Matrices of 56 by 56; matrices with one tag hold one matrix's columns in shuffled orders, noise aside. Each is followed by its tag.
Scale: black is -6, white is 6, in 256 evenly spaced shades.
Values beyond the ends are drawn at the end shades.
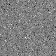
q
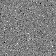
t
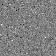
q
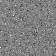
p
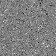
t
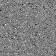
q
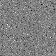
q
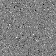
q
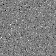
q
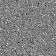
t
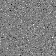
q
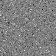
p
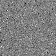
t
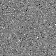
q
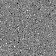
t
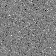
p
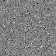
t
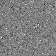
q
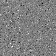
t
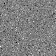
t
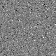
q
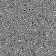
p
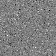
p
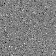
t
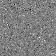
q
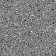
p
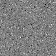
q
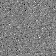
q
